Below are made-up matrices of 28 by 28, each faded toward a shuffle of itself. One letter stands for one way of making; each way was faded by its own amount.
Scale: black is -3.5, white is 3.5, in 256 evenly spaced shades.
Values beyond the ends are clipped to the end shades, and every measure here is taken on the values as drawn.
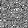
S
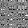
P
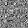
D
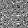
D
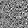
D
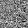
D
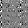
P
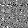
S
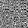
D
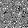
S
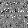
S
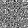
D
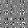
P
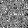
D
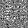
S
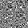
D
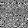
S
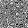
S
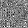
D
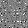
S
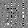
P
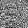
D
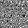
D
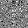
D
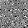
S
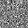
D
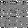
P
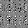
P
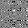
P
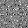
S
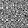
D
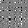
P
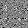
S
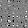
P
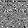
S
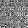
D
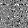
S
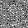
S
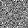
D
